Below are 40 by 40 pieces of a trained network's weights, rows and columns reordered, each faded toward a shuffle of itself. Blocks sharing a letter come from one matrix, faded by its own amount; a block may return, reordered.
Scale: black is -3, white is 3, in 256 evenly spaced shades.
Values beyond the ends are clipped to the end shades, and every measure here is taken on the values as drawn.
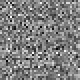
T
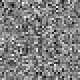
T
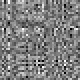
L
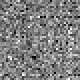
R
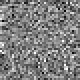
T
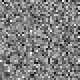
T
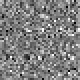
R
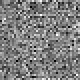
T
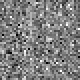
R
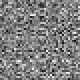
T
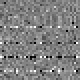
L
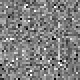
R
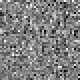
R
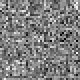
T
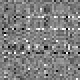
L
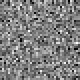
T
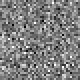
R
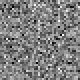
R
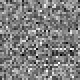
T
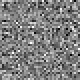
T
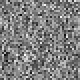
T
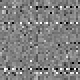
L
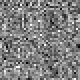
R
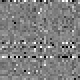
L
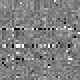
L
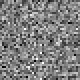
R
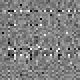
L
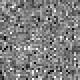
R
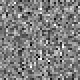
R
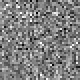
R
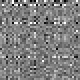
L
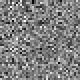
T
